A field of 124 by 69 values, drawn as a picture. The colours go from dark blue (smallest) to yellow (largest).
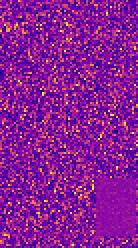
Calmest part: bottom right. Odd patch: calmer, in the bottom right. Average level on the scale: 30%. Odd rows or columns: none.
